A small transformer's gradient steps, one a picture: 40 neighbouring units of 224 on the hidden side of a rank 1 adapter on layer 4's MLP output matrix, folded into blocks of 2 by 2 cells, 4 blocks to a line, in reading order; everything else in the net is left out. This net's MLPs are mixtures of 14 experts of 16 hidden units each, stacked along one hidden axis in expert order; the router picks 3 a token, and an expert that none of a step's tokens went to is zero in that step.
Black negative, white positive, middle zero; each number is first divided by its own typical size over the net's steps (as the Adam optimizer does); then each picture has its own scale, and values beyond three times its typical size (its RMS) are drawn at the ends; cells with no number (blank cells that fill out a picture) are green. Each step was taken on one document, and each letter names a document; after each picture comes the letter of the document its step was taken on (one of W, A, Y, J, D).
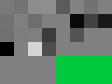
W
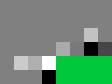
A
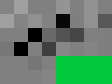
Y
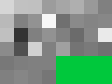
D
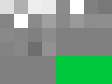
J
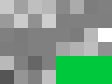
D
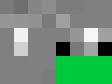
D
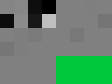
A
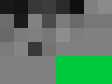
J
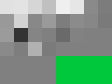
J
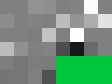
A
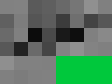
Y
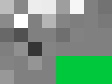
J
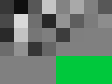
J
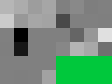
D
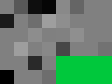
W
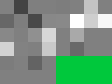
W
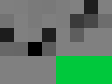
W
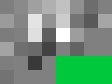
Y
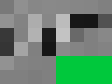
Y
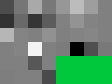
D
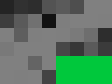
D
